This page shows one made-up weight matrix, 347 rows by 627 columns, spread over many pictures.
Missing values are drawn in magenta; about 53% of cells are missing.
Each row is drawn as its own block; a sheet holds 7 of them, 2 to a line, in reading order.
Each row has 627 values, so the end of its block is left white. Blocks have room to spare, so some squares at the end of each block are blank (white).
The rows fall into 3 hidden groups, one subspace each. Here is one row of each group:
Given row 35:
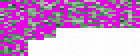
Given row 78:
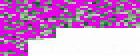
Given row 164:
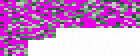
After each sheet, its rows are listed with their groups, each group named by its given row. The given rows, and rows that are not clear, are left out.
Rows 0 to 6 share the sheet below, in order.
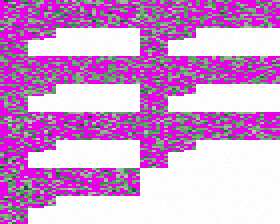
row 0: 35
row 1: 78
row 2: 78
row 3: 35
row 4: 78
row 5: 35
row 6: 35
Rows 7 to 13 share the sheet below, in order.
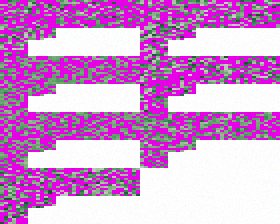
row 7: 78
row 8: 35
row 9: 35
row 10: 35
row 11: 78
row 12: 78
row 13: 78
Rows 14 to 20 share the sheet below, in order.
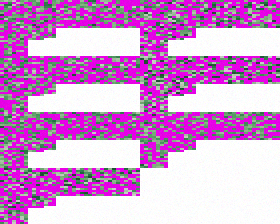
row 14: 35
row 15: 78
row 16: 164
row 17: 35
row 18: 35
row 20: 164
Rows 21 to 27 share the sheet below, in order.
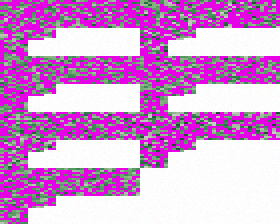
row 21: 35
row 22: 78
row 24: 164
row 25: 35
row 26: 35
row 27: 78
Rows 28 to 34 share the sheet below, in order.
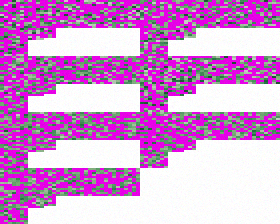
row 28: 35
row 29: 164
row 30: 164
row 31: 78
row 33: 35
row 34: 35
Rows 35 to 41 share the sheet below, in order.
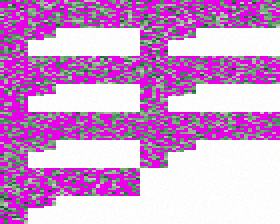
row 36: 78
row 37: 35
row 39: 164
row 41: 78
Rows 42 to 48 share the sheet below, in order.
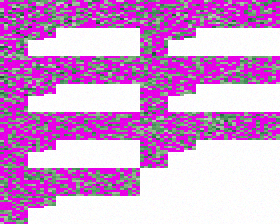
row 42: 164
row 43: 164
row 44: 164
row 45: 78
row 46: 35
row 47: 35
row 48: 78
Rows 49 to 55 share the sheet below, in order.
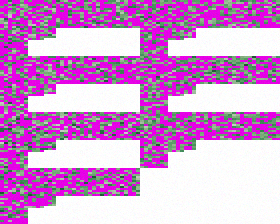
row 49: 35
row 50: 35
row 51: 164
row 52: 164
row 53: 35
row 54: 164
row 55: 164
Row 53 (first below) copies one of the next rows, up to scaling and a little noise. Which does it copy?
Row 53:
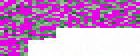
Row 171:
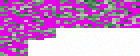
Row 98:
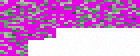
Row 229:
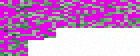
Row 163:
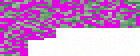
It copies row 98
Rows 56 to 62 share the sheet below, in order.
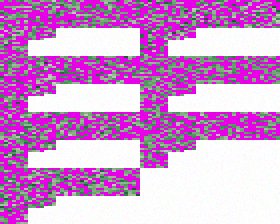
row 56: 35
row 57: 35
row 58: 164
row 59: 35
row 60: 35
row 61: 164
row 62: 78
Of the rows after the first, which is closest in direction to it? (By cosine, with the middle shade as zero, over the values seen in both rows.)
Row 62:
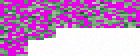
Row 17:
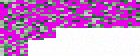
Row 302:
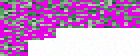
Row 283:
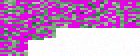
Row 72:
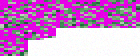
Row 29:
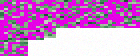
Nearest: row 283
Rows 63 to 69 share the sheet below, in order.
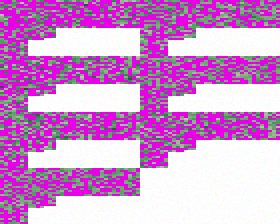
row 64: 78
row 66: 78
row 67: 78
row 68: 35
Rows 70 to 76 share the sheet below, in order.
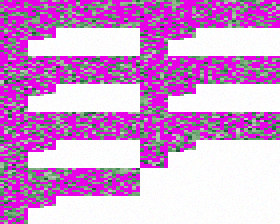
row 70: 35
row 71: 35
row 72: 164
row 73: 35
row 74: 35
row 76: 35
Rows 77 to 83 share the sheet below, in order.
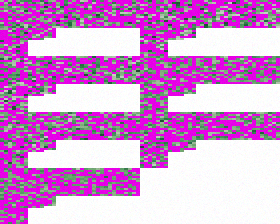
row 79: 35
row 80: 78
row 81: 35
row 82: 35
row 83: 164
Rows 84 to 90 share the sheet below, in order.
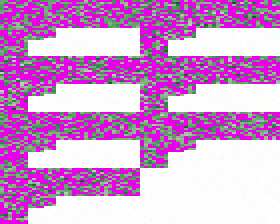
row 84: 78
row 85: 78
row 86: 35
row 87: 78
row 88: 35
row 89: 164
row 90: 78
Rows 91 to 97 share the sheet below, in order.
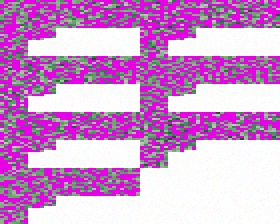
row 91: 78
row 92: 164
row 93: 78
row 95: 35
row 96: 164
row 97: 35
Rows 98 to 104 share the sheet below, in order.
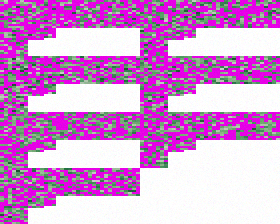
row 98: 35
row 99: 35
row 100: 164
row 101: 78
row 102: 35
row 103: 78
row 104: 164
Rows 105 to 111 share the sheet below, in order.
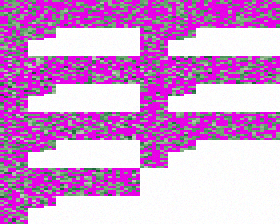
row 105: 78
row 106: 78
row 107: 78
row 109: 164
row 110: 35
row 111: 35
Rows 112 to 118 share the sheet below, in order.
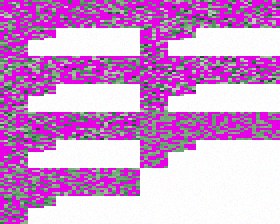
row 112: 35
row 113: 35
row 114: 78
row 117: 164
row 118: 78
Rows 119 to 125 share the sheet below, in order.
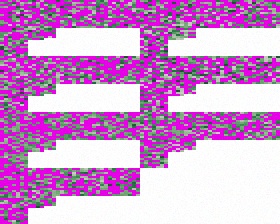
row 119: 164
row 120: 78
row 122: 35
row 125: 78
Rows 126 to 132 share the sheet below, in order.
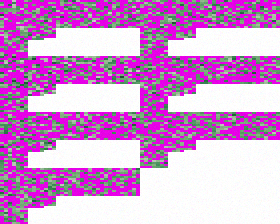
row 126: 35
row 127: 78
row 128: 35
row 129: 78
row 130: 35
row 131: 78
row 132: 35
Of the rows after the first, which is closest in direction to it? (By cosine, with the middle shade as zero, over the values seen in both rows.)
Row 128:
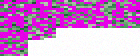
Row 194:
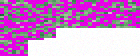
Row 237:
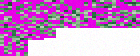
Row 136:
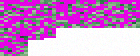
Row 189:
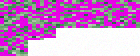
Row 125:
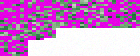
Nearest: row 189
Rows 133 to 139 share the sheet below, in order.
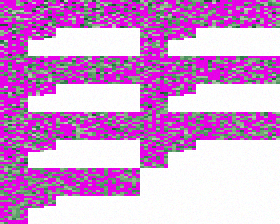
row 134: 164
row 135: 78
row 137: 78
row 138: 164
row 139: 35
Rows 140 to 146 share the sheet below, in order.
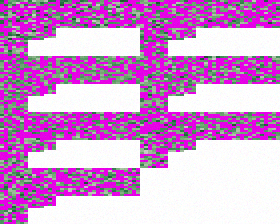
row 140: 164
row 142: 164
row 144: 35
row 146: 35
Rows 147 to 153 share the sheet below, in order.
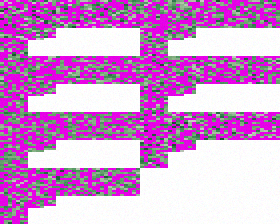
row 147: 164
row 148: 164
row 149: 164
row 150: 35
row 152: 35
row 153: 164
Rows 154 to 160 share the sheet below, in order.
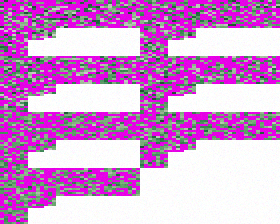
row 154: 35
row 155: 35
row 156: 78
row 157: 35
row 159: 35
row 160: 78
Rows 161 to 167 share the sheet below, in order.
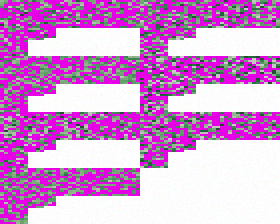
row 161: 164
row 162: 78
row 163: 35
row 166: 164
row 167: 35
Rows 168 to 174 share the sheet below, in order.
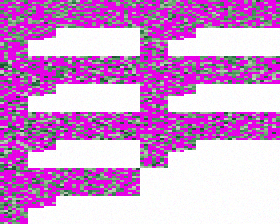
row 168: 164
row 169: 35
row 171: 35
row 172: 164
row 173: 78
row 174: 35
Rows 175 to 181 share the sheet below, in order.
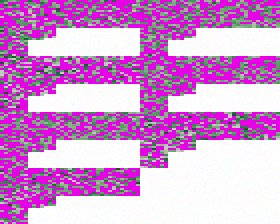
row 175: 164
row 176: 164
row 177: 35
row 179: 35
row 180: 78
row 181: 35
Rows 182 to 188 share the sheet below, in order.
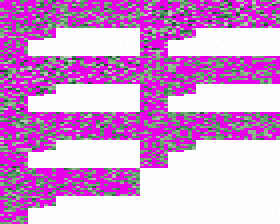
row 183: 78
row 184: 164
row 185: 78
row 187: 164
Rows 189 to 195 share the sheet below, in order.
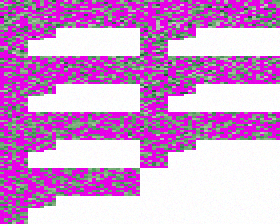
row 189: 35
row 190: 78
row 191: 35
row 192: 35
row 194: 35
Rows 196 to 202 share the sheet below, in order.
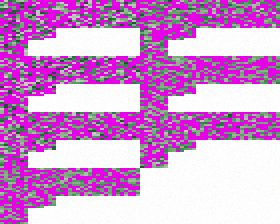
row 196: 164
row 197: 164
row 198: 35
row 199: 78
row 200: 164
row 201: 78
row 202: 164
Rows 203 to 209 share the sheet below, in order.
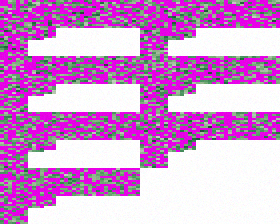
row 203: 78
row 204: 78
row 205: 164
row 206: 164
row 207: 35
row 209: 35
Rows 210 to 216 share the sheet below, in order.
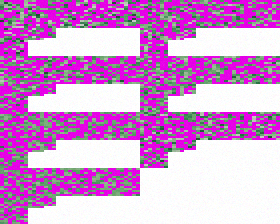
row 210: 78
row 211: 78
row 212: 35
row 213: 35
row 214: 35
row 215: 164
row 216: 78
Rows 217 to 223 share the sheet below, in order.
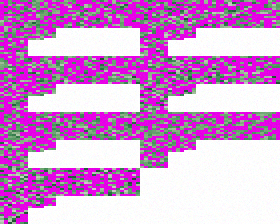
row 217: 78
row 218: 78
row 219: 78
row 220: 78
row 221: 35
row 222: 78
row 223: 35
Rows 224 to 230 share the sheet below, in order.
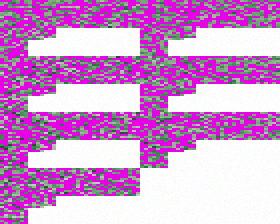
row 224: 35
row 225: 164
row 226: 35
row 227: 35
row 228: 35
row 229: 35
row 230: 78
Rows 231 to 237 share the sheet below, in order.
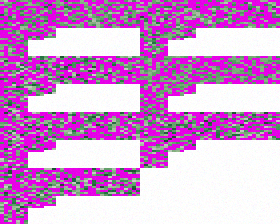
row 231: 35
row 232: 35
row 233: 164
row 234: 35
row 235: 164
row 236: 164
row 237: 35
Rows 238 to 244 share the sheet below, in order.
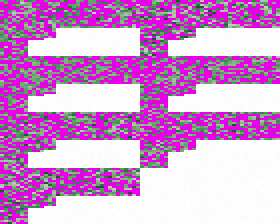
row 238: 164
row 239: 35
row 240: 164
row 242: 164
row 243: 164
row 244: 164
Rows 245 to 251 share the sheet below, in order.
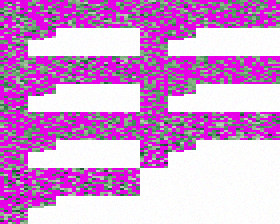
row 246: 35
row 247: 78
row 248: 35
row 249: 164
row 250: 164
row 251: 35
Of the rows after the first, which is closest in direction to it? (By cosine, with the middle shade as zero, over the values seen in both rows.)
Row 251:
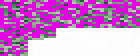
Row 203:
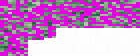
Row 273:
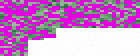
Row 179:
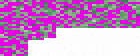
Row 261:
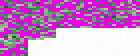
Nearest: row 273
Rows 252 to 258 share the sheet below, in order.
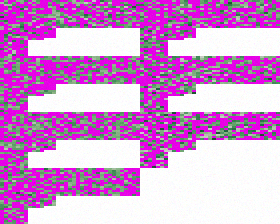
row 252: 35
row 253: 78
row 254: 78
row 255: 164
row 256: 35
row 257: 164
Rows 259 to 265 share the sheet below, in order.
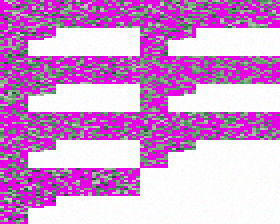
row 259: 164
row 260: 164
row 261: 78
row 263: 78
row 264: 35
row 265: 78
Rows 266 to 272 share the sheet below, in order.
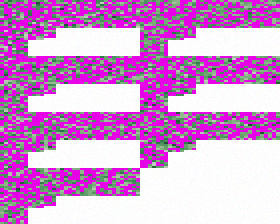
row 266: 78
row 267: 35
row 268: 35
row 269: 78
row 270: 35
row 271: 35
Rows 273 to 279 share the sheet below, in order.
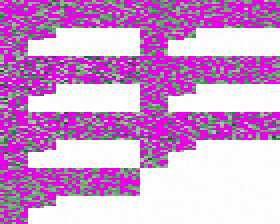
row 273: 35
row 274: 164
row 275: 35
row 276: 78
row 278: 164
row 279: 164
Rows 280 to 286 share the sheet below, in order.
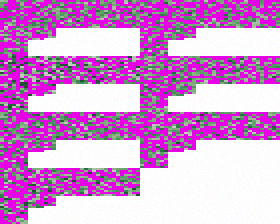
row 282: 35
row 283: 78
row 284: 78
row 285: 164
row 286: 78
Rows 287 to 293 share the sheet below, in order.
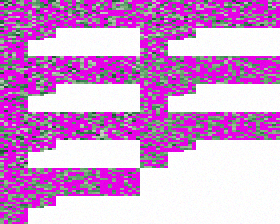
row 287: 164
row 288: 35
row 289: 35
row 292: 35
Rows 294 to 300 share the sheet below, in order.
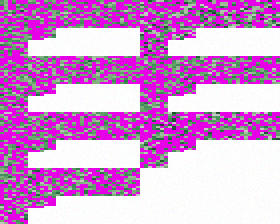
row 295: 35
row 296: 78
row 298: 35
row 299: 164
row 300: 78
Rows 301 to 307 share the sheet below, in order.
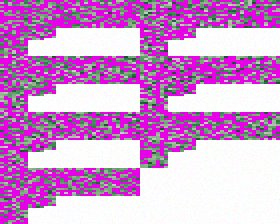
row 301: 35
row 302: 78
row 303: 35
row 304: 78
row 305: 35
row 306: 164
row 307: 78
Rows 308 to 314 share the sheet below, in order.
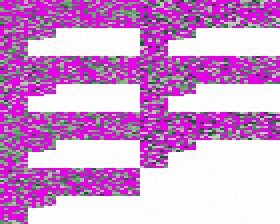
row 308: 35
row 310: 35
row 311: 35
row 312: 78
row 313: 35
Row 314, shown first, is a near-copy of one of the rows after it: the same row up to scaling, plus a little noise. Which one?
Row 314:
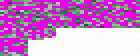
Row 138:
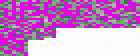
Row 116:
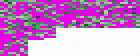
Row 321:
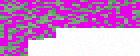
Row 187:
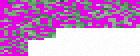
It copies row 116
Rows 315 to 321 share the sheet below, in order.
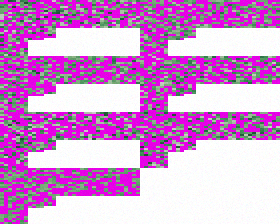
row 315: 35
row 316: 78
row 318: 35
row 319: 35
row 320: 35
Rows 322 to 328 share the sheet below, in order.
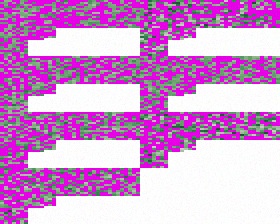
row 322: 164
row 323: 78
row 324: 78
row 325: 164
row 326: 78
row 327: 35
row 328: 35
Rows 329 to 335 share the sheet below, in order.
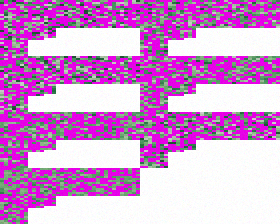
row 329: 35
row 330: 78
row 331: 35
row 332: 35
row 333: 78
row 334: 164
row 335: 35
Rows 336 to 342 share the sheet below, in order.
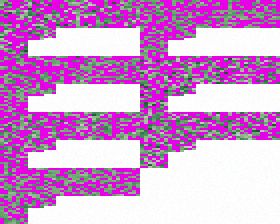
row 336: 78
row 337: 164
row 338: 164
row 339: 78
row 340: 78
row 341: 35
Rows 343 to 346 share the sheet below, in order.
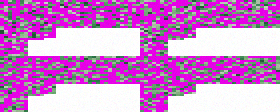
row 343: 35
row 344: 35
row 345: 35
